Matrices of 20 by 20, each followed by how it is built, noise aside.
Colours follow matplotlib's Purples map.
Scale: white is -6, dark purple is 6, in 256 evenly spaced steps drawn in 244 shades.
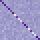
diagonal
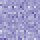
low rank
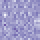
low rank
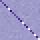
diagonal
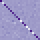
diagonal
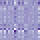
low rank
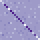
diagonal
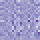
low rank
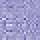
low rank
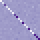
diagonal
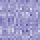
low rank
